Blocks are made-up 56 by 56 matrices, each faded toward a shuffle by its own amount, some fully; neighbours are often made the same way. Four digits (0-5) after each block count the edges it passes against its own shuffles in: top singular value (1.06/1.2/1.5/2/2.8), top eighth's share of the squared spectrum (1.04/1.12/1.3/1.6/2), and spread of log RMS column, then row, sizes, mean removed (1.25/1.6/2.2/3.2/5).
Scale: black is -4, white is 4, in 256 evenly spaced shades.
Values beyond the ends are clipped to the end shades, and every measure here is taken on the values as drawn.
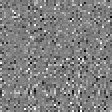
4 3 2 1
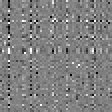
5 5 3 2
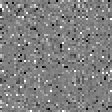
3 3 1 1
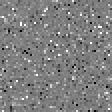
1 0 0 0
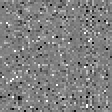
3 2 1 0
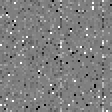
2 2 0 0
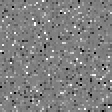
0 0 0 0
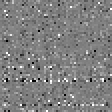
2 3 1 2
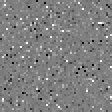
0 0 0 0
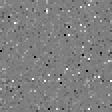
0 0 0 0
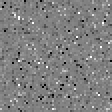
1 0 0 0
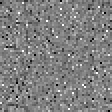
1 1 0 0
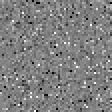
0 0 0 0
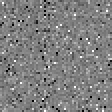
1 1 0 0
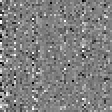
2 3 3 0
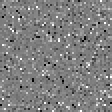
0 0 0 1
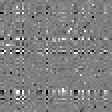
5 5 3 3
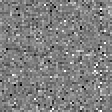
2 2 1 0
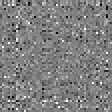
4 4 2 2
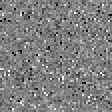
0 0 0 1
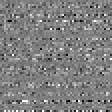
2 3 0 4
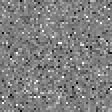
1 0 0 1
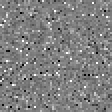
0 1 0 0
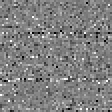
2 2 0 2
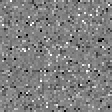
1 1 0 1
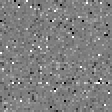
2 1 0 0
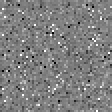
0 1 0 0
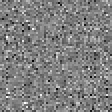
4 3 2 1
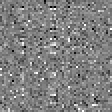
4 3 2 1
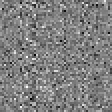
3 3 2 1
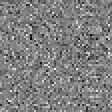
3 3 2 1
